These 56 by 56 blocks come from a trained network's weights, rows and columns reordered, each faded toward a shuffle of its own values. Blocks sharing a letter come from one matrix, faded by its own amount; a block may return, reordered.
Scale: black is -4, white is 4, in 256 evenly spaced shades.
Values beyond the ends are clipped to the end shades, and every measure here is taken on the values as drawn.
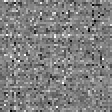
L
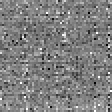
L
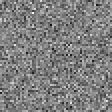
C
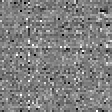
L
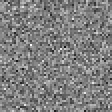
C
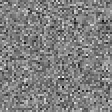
C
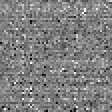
L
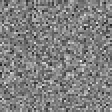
C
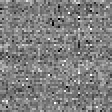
L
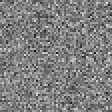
C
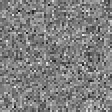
C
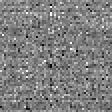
L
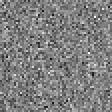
C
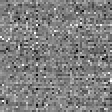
L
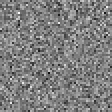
C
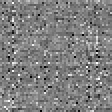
L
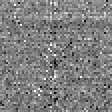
L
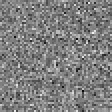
C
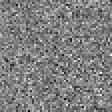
C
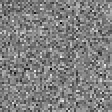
C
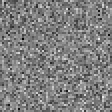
C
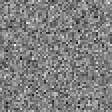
C
